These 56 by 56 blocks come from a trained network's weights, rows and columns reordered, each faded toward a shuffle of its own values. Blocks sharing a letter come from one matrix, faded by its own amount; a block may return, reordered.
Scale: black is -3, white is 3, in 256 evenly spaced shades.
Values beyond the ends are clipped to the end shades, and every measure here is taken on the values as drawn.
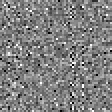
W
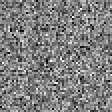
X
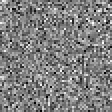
X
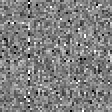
W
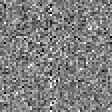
W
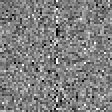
W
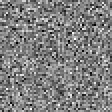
X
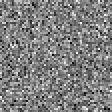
X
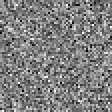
X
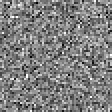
X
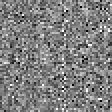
W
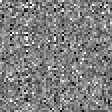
W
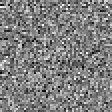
X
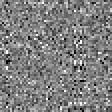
W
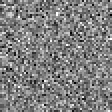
X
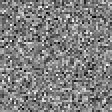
X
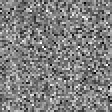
X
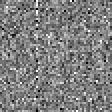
W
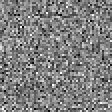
X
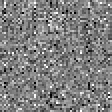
W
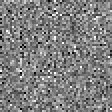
W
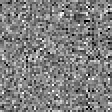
W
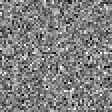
X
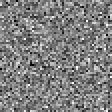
X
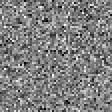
X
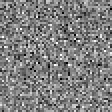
X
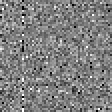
W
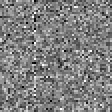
W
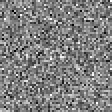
X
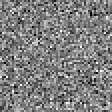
X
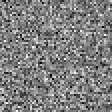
X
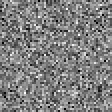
X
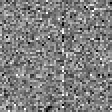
W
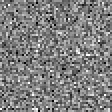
X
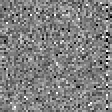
W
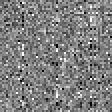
W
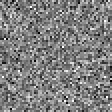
X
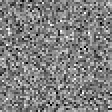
X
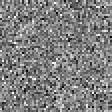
X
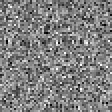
X
